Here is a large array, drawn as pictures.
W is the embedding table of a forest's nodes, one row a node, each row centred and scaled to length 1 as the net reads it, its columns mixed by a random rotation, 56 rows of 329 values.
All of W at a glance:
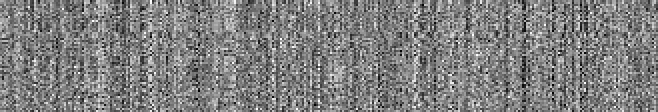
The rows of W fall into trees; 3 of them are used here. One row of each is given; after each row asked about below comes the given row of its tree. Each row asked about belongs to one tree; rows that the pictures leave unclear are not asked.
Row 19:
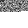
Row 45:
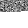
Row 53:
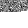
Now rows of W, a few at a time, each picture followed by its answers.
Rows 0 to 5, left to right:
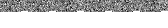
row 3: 53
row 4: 53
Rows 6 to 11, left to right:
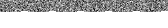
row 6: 45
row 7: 53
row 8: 19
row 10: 45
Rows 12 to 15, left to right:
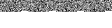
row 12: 53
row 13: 53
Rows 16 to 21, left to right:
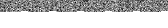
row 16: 45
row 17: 45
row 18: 45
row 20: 53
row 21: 19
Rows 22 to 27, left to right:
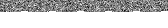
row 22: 45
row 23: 19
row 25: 45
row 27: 45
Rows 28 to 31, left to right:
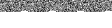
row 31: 53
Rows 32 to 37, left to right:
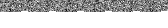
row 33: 19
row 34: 53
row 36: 19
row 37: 53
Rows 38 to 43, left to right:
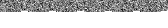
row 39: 53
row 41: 45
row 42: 53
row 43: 53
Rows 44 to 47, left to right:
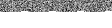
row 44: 45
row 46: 53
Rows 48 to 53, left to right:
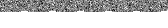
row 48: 19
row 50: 53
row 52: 45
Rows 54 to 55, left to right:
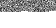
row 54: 19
